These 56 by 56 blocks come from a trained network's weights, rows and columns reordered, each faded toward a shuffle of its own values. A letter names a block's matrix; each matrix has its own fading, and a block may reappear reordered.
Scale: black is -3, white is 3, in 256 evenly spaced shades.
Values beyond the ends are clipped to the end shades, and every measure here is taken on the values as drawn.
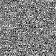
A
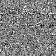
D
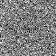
A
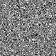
A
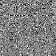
A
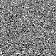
A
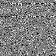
A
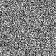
D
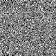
A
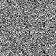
D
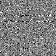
A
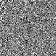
A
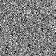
A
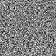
D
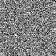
D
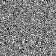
A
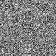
D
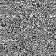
D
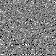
A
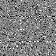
A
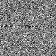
D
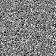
A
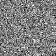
D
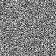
D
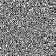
A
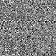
D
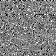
A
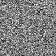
D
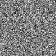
D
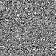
D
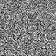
D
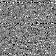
A
